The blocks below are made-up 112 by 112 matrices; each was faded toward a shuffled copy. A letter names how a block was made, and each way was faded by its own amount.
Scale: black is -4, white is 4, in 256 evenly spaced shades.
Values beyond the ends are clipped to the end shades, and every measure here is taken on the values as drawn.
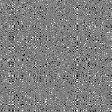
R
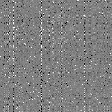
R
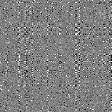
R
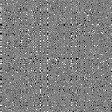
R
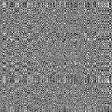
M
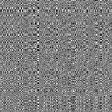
M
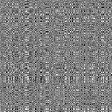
M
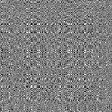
M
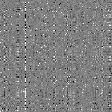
R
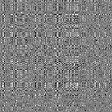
M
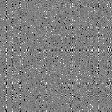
R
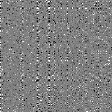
R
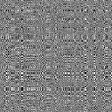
M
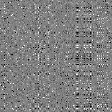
R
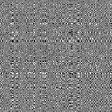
M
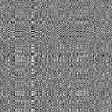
M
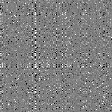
R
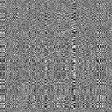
M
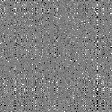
R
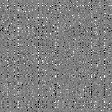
R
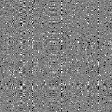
R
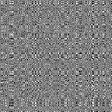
M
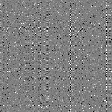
R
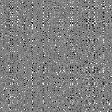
R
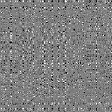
R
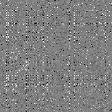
R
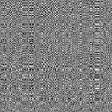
M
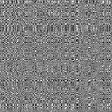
M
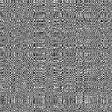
M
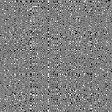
R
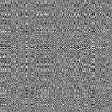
M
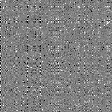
R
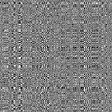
M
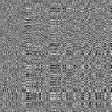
M
